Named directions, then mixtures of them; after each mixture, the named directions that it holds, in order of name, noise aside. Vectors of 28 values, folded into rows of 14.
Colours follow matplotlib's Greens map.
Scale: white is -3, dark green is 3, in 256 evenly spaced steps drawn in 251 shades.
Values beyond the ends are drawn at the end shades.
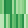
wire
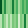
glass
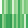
glass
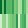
glass, wire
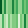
glass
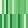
glass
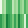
glass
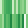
glass, wire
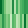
glass, wire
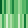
glass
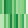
wire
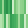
wire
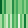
glass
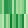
wire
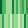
glass, wire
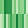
wire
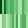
glass, wire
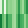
glass, wire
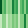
glass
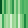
glass
